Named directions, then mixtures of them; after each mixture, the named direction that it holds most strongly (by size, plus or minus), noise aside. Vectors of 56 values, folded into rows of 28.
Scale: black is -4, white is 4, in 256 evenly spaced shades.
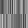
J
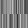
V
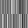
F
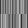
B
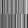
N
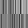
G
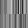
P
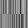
G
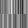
P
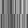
G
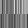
N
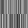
V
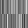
F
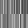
G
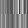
P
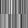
B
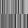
N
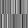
F
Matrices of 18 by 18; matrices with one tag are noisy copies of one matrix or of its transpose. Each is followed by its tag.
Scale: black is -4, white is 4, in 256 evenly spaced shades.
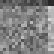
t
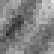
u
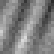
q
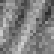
q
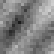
u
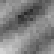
u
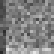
t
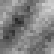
u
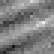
q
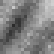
u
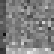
t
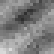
u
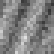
q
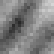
u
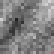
u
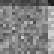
t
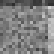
t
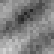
u
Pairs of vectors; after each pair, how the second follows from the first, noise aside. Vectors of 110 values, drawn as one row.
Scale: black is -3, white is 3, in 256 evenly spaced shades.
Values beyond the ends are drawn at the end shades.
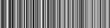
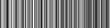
negated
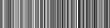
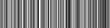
shuffled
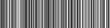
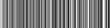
shuffled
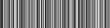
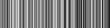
shuffled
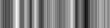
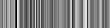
sign-scrambled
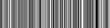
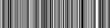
negated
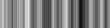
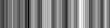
negated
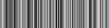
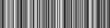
negated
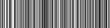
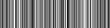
shuffled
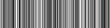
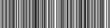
shuffled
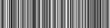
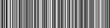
sign-scrambled
